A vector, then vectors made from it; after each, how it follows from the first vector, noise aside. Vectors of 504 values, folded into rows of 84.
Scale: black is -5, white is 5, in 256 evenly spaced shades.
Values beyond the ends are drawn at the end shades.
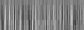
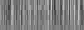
reversed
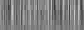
reversed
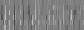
partly zeroed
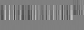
partly zeroed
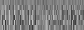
sign-scrambled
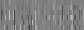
partly zeroed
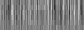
reversed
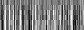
scaled up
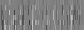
partly zeroed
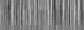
reversed
